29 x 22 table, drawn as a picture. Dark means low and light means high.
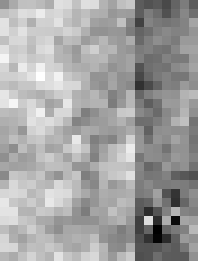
Ninth with the lowest average: bottom right. Seam: vertical, 70% of the way across, the left part higher. Ninth with the highest average: top left. Roughest part: bottom right. Odd patch: rougher, in the bottom right.
